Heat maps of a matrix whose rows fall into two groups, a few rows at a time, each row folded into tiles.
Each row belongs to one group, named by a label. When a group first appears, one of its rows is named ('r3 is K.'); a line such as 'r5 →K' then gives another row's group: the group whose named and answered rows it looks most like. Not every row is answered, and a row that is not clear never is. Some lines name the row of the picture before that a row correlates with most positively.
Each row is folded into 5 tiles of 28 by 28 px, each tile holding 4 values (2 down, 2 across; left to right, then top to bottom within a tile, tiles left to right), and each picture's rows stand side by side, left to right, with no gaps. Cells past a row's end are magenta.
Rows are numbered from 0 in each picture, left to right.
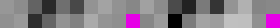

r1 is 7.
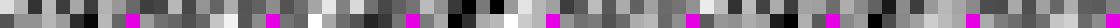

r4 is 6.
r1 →6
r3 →7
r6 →7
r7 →6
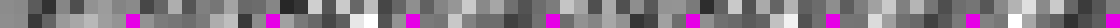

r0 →7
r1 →6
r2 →6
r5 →6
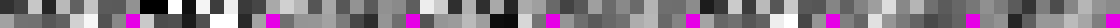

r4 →6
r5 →6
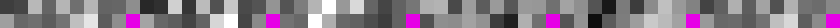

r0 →6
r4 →7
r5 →6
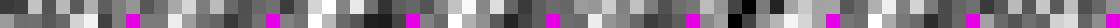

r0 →6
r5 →7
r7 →6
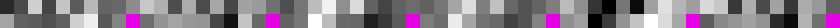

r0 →6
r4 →7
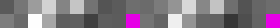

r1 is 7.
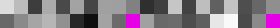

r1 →6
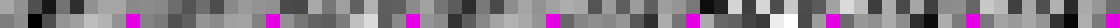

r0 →7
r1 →7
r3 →7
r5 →6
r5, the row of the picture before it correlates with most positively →1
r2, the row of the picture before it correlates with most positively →1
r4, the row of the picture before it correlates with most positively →0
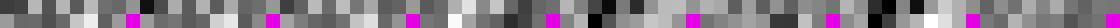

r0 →6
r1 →6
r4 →7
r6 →7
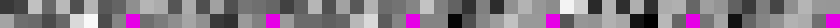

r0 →6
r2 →6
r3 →7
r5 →7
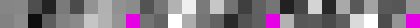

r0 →7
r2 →6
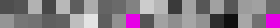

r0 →6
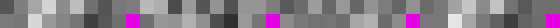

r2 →6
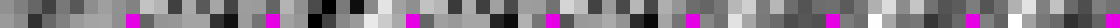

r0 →7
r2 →7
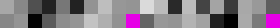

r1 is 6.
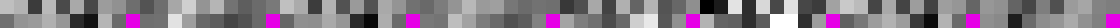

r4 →6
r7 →7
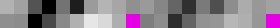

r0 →7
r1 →7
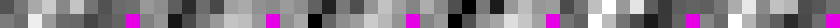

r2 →7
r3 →7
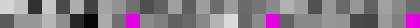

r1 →6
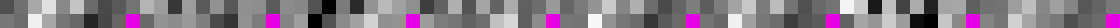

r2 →7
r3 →6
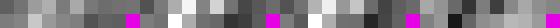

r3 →7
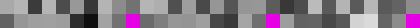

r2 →6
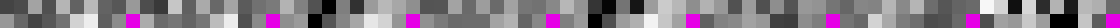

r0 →6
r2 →7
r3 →6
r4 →7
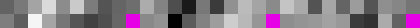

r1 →7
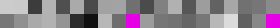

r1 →6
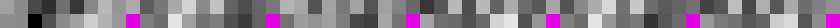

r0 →7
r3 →6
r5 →6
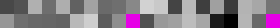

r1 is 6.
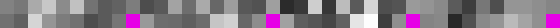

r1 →6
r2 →6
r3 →7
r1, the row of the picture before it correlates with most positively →0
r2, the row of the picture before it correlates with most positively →0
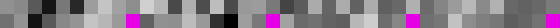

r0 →7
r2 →6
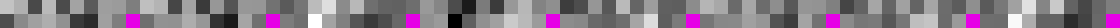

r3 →7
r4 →6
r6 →6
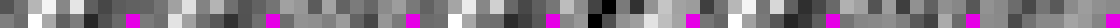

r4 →7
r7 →7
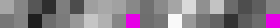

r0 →7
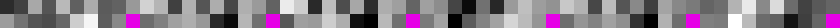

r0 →6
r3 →7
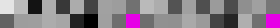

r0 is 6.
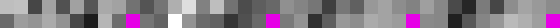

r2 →7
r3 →7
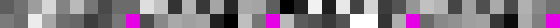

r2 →6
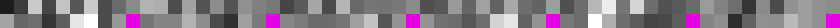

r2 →6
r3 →6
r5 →7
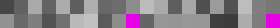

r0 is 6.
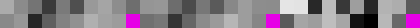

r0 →7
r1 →7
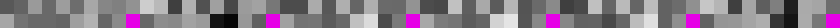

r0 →6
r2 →6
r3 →6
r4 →6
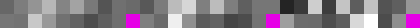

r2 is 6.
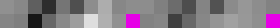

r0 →7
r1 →7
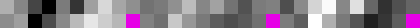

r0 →7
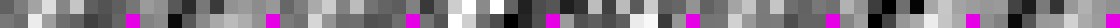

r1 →7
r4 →6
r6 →7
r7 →7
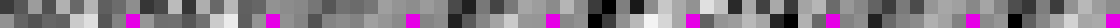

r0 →6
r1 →6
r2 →7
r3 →7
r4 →7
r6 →7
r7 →7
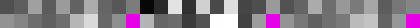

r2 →6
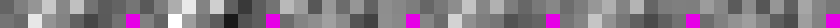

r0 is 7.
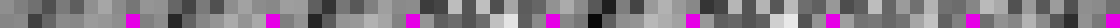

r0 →7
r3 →6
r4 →7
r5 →6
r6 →6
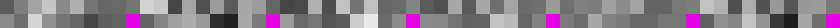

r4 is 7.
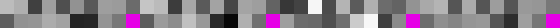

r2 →6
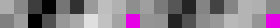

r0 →7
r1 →7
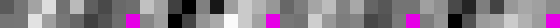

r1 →7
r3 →7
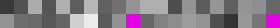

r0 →6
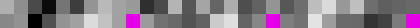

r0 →7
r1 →6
